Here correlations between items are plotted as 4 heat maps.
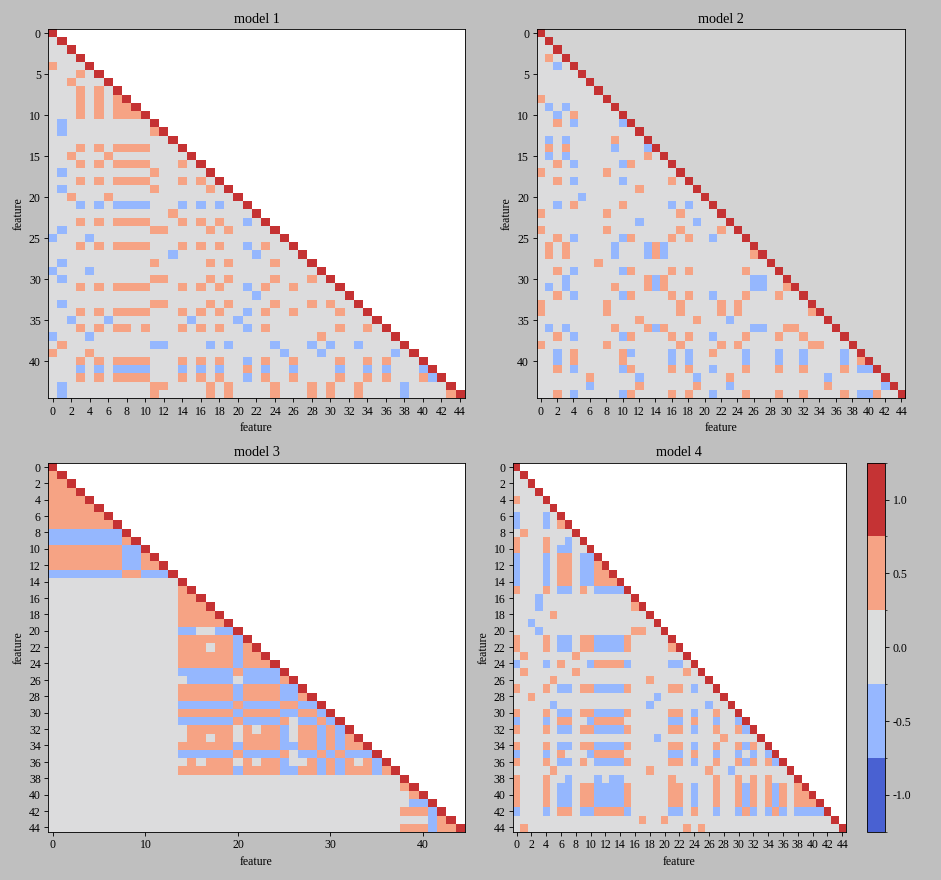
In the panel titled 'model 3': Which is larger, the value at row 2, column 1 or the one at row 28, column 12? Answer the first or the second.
the first
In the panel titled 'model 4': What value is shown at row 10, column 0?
0.5
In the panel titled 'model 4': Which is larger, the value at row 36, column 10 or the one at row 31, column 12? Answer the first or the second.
the second
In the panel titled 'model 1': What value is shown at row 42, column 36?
0.5
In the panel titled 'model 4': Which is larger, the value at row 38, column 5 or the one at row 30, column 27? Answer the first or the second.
the second
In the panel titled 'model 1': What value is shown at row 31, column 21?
-0.5
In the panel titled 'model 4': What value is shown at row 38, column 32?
0.5
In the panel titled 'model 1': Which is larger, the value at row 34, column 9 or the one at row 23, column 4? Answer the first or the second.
the first
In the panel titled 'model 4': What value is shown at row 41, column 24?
-0.5
